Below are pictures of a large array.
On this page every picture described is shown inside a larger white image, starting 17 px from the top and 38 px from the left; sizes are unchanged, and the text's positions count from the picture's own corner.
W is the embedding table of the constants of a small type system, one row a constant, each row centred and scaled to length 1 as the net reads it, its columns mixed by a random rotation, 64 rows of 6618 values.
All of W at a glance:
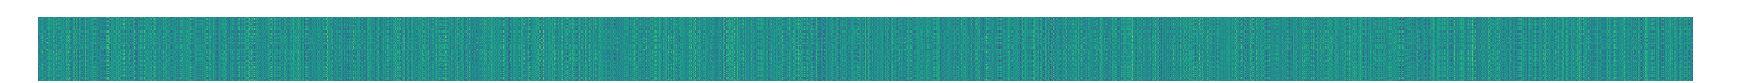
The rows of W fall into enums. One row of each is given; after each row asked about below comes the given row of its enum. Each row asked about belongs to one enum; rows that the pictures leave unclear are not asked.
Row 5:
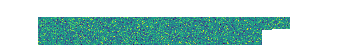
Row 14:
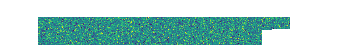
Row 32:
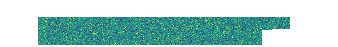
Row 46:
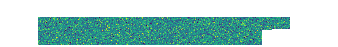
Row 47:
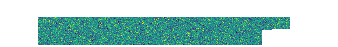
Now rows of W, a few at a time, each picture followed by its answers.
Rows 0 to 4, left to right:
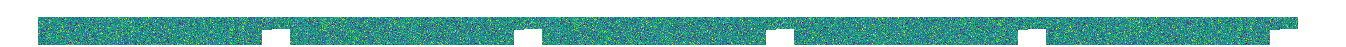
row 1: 5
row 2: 5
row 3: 46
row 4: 14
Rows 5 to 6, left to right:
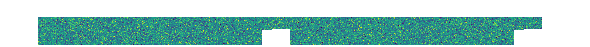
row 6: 46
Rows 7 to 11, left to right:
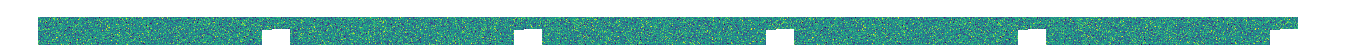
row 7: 46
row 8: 14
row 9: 5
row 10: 46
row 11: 5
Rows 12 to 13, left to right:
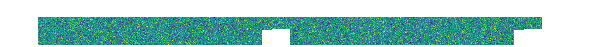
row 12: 5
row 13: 14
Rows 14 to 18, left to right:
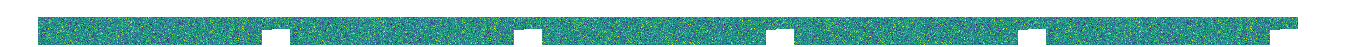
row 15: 14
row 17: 5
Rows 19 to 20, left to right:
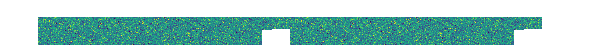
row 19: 47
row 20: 47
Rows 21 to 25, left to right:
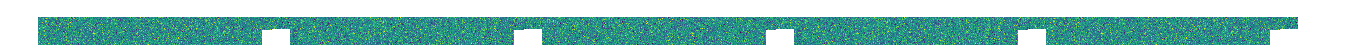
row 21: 32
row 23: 47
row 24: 14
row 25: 32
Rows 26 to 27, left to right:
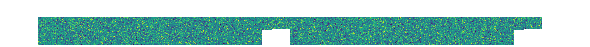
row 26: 5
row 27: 14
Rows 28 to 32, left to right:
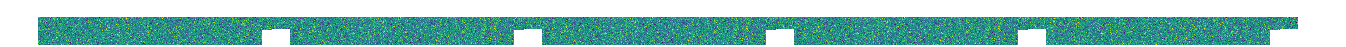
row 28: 46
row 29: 14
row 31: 14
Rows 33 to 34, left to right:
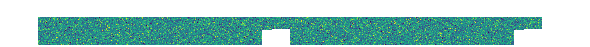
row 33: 46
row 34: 47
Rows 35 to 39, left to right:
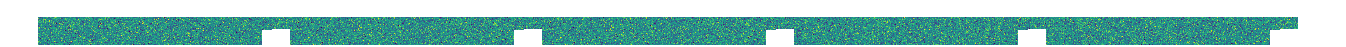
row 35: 47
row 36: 46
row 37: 46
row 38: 14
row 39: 5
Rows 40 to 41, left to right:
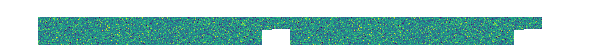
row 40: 46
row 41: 46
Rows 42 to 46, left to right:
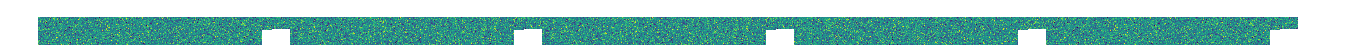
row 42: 46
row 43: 14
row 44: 14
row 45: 5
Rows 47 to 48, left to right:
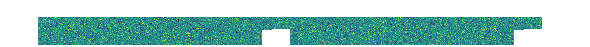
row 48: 14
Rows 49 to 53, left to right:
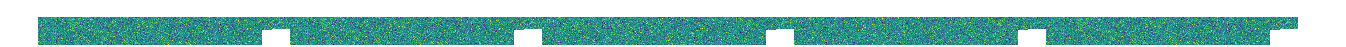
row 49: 5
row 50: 5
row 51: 47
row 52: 46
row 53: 5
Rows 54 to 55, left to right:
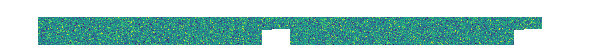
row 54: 14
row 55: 5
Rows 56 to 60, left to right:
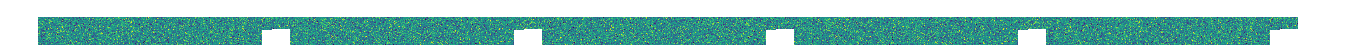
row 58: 46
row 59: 5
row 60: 14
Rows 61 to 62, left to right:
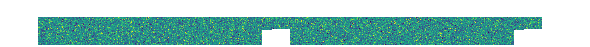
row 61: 14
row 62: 47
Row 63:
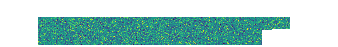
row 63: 5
